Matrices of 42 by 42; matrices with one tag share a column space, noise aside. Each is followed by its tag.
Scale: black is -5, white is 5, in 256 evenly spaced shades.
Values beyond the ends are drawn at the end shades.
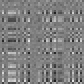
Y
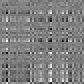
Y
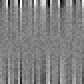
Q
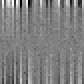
Q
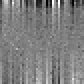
Q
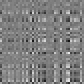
Y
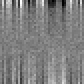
Q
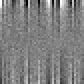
Q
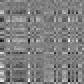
Y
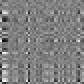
Y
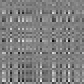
Y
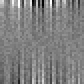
Q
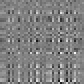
Y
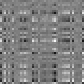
Y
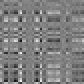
Y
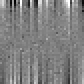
Q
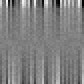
Q
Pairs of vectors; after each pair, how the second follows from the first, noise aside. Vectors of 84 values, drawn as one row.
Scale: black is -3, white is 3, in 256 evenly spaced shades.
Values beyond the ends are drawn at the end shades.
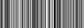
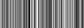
reversed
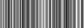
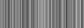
shrunk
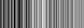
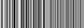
sign-scrambled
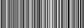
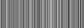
shrunk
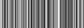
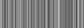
shrunk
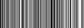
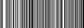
reversed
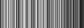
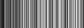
reversed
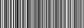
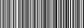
reversed
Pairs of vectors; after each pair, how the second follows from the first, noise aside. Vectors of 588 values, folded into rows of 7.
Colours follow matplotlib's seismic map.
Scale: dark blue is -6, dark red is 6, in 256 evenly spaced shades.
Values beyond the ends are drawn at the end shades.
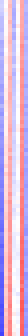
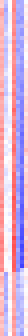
wrapped around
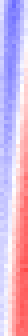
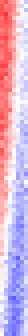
reversed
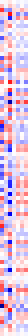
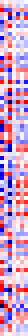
scaled up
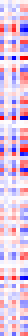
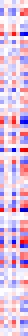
wrapped around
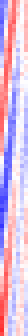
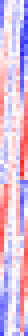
wrapped around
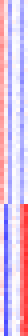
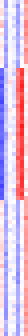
wrapped around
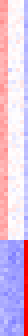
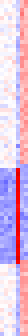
wrapped around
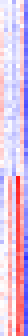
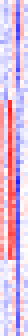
wrapped around
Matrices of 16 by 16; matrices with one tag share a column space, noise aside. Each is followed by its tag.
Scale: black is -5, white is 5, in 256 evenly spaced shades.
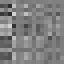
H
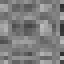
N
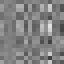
N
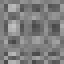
N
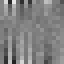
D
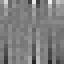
D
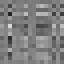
H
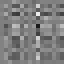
H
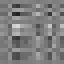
H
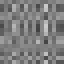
N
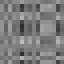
N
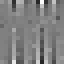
D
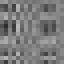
N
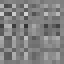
H
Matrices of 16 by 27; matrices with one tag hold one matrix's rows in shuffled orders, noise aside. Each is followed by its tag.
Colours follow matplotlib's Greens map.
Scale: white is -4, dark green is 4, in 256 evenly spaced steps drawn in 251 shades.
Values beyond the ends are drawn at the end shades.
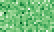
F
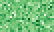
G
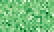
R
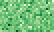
R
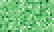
R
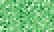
F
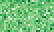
G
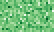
R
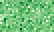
F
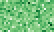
G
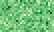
R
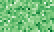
G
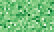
G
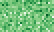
R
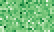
F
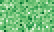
F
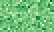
G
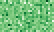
R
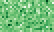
R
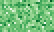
G
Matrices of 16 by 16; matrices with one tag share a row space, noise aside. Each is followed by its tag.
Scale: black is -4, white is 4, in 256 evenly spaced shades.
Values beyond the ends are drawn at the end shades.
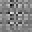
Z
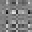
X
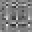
X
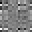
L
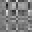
X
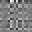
Z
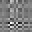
Z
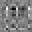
X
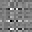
Z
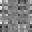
L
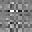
Z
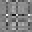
X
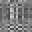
Z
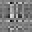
Z
